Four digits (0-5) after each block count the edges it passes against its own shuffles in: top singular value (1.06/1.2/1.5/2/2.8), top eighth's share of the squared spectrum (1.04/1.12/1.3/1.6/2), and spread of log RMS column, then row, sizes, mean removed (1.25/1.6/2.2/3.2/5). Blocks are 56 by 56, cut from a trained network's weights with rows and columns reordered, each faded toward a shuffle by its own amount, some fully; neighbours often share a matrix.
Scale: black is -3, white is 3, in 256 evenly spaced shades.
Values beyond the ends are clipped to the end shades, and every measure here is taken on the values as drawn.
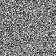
2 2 1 0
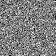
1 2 1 0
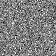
0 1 0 0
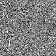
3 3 1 1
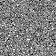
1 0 0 0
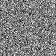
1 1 0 0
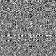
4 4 1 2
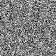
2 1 0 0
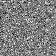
0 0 0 0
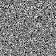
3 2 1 1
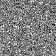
2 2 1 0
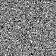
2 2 0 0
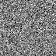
0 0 1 0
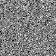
2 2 1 0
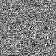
3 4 1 2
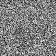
0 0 0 0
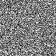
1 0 0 0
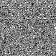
2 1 0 0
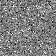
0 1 0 0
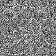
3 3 1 2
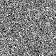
0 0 0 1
